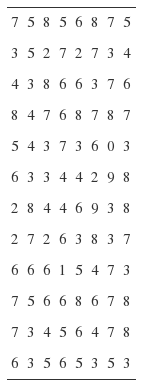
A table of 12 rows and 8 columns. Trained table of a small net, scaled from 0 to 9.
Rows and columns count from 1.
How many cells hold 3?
17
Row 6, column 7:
9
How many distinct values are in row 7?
6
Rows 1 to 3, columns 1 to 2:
7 5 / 3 5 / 4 3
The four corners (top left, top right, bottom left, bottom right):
7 5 6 3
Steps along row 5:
down down up down up down up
